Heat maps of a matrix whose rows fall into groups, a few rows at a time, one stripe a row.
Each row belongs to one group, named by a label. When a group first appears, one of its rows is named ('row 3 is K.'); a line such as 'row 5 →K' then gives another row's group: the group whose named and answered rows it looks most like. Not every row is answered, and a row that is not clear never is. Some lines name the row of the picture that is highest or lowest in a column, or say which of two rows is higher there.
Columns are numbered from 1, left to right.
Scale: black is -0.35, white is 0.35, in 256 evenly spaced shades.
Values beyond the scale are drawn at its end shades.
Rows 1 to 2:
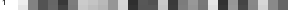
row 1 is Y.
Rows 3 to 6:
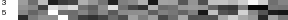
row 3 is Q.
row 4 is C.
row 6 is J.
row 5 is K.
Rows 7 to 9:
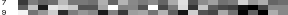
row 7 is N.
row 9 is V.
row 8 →C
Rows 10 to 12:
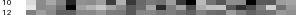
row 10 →V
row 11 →Y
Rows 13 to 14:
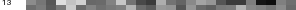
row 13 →C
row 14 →J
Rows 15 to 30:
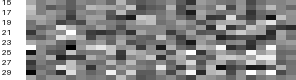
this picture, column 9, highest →29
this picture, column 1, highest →24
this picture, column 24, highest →26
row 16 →Y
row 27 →N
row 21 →J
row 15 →V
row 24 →Y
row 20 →K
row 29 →N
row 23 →V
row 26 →Q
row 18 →V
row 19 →Q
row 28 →C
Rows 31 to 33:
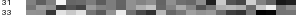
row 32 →Q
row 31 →K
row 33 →C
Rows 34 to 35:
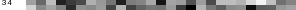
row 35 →V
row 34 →Q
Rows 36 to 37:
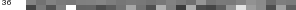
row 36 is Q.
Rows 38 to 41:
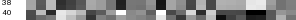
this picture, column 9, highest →40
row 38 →Q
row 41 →C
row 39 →Q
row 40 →C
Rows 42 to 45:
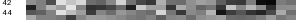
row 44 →C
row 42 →C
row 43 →J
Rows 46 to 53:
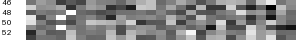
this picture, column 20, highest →50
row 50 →Y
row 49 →V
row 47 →V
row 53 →N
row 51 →K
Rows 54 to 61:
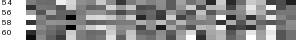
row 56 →Q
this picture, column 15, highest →57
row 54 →K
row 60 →N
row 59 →Y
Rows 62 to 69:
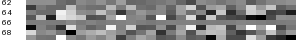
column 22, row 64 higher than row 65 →Yes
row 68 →Y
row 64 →K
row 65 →C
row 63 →N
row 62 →V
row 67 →N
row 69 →K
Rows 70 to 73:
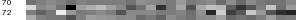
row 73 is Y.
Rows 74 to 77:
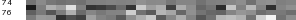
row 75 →J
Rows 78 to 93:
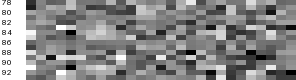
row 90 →V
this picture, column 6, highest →89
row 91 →Y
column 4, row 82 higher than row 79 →No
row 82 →V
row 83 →K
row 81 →Q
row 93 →K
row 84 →Y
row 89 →C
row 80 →V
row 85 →Y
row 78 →N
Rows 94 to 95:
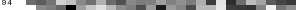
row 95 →Y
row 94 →K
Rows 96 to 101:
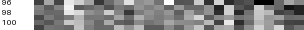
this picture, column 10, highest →96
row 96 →C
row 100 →K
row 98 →K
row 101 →N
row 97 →K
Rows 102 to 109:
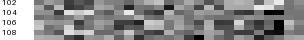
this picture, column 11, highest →105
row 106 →V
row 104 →C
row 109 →V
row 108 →C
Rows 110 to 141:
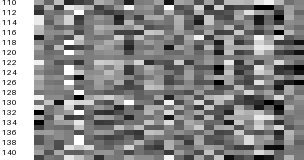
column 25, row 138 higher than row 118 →Yes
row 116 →V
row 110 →Q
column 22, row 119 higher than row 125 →Yes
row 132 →J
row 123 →K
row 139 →C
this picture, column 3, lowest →130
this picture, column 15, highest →122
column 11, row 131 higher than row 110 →No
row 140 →Q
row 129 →Y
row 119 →Q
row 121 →Q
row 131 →V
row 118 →K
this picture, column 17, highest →117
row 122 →Y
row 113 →V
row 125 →Y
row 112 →J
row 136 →V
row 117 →N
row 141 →C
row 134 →J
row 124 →K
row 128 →J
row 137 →J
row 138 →J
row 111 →C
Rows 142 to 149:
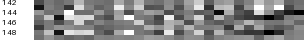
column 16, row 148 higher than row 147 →No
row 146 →J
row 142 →N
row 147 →J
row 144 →K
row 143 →N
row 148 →C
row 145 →C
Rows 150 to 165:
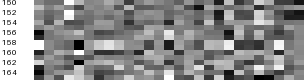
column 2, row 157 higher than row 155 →No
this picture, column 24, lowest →165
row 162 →Y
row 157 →J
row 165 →C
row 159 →Y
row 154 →Q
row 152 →K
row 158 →Y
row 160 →J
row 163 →N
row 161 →Q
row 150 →K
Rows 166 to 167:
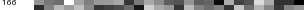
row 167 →J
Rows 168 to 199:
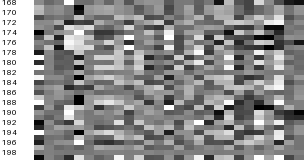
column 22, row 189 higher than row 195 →No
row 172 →Q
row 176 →K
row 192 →N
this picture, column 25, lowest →173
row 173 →C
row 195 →N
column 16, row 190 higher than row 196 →Yes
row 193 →J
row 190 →K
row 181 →Y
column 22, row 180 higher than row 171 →No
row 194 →Y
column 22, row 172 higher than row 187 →Yes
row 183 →Y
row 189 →C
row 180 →N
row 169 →Y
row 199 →N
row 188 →Y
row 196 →J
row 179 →Y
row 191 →K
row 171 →N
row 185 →Q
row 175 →C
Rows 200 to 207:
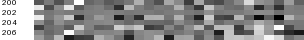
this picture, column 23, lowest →203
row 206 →K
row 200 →J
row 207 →Q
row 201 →V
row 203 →V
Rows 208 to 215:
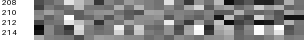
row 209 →N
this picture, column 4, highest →211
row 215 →Y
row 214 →N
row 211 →K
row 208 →C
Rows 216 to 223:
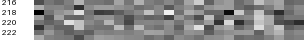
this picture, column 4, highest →220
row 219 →Q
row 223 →Y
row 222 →Q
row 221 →N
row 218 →J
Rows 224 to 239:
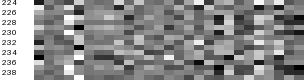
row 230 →K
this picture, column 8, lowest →235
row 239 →J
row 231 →J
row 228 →K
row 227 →K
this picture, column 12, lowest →234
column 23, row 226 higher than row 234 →No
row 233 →Y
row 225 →V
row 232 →N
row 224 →N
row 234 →N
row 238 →K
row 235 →J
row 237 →K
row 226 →Y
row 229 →Y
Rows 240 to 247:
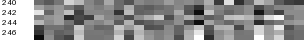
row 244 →V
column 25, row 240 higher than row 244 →No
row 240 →K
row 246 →N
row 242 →V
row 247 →N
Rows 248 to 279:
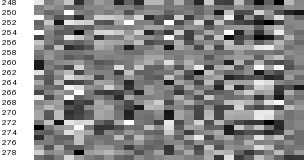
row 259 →Q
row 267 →V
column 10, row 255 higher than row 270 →Yes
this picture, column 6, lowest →268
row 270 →Q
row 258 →V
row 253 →Q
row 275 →N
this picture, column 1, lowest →273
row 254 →Y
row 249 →V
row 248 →V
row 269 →V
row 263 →C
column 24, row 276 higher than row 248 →Yes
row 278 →Y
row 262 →V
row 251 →Y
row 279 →K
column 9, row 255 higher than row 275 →No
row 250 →K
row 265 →K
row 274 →C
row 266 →J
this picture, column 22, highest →266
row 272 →C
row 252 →C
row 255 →C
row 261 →N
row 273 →J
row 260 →J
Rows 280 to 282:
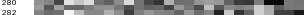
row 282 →K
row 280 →C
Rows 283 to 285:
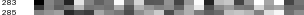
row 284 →N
